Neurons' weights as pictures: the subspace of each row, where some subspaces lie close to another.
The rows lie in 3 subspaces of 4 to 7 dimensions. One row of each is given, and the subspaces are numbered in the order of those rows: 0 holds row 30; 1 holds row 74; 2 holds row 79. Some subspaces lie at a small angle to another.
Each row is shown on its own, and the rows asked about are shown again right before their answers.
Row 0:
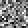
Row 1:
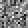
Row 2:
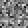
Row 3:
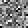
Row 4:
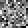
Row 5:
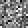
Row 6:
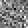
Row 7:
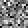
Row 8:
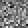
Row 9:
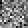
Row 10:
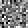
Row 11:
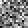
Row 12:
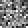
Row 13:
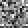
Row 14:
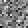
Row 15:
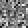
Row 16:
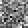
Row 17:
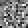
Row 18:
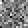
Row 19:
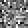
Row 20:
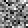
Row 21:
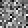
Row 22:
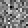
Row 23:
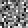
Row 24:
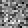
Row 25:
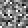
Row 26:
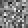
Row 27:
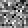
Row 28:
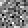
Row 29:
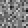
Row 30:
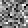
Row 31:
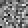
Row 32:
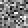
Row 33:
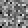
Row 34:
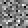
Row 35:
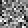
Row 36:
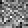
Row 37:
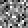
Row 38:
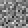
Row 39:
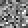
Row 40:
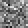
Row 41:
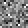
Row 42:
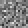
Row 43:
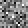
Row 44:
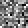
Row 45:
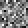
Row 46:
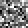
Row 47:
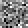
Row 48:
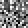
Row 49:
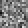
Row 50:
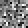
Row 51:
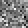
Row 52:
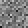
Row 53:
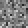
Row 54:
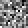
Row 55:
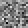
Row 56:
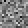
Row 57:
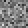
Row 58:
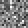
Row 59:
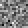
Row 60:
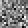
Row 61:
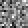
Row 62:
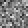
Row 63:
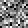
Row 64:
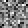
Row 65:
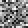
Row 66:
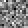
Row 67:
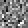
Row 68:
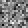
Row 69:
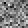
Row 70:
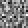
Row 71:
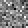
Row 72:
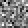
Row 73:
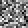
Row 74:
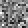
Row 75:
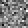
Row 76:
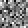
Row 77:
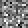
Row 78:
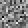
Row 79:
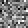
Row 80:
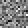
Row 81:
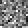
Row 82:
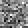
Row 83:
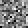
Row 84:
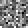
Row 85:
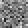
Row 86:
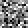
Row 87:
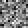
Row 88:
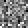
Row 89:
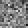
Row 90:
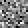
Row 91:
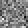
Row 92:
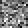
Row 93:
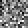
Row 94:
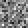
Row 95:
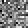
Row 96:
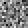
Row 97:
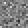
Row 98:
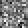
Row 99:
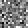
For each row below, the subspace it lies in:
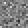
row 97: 1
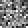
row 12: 0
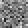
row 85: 0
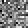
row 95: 2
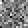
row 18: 0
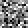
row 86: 1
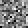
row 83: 1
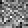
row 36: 0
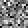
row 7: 1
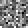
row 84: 0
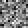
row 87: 0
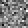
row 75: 2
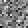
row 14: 2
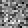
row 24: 1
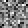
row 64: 0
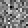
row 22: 2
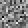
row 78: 2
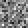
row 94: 1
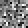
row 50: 0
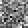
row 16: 1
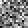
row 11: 2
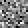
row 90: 2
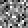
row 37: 2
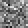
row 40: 1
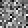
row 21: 2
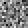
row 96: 2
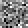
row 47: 1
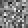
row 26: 1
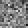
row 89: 1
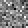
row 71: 0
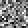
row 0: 0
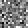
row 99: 2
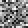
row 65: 0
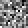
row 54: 1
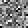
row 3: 2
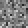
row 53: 0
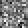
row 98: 1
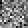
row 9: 0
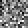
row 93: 2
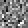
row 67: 2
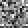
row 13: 2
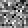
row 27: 1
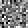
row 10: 2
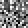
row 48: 2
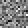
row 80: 2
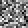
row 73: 0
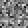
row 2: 1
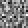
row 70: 2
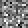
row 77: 1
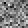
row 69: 1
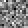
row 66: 0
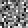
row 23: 2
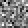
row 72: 2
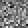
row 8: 1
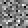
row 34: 1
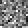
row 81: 1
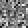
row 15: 0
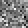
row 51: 0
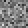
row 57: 1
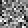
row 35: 0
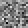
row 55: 0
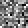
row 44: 0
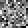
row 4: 0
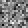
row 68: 1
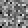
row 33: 1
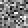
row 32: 2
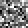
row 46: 1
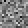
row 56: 2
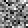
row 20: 0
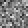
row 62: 2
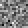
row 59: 2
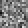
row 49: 1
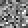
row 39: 0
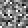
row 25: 1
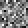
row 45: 0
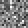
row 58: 2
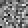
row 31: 0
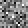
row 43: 2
